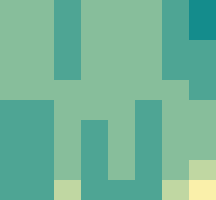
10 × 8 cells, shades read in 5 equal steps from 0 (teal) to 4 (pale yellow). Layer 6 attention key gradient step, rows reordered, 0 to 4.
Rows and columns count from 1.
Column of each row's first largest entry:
1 1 1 1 1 3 3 3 8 8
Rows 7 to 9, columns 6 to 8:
1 2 2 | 1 2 2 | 1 2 3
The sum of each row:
12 12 13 13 15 13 12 12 13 15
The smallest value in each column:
1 1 1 1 1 1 1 0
